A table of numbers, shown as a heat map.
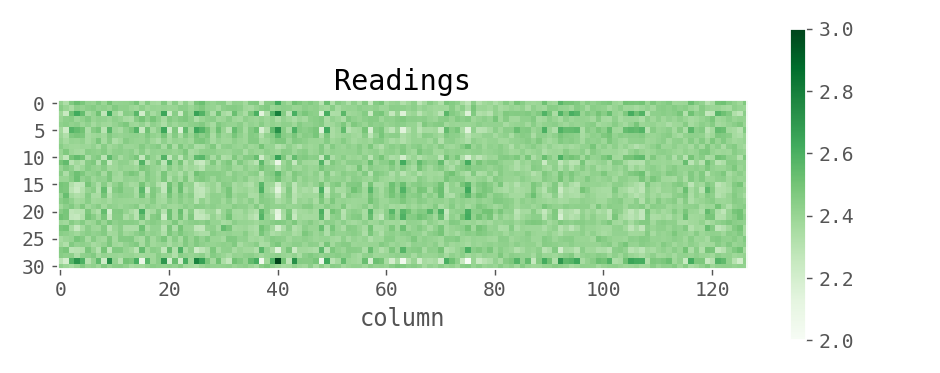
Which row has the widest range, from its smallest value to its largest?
29
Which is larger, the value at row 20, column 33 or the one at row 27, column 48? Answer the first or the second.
the second
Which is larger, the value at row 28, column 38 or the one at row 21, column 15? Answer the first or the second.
the second
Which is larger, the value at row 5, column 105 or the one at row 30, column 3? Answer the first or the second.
the first
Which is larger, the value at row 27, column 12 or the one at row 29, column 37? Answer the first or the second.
the first
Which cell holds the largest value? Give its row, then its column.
29, 40
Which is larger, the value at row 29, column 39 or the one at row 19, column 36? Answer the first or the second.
the first
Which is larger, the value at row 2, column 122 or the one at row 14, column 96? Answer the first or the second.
the first
